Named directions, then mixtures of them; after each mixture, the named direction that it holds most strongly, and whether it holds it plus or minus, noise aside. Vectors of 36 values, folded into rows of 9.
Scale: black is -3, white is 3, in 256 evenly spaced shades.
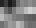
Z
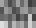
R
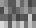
R, plus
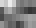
Z, minus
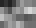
Z, plus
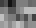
Z, plus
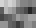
Z, minus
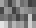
R, plus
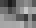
Z, plus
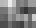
Z, minus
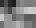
Z, plus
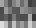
R, plus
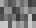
R, plus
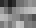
Z, plus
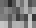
R, plus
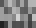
R, minus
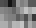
Z, plus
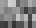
R, minus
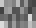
R, plus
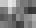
Z, minus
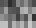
R, plus
